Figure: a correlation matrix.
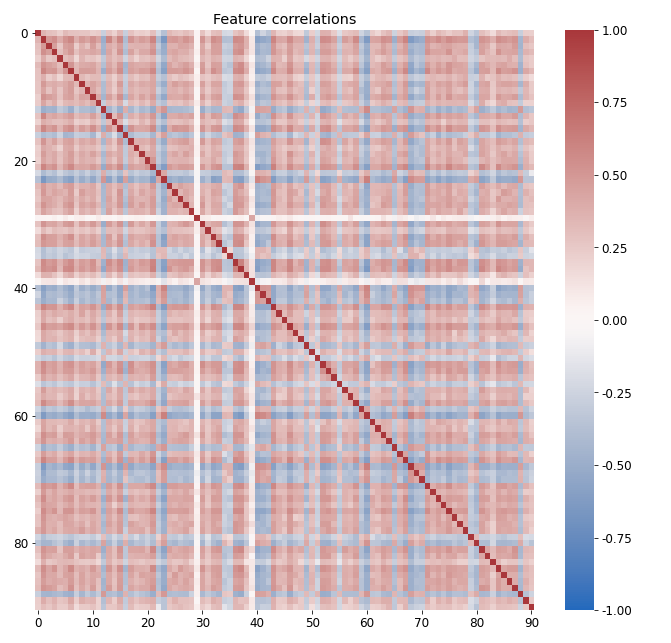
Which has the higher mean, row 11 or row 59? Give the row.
11
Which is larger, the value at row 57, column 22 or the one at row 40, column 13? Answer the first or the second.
the first
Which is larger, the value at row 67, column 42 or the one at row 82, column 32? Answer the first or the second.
the second
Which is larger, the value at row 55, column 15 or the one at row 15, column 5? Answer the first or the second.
the second
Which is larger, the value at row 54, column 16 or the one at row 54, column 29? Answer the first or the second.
the second
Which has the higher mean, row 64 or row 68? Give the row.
64
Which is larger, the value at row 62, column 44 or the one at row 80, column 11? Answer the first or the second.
the first
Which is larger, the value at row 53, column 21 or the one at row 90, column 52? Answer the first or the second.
the first
